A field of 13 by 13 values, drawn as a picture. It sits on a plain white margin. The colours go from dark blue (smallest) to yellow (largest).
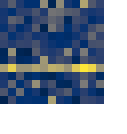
There is no overall slope. Most values sit low, with a long tail of high ones. Row 9 differs from the rows beside it. The ninth with the highest average is the middle right.
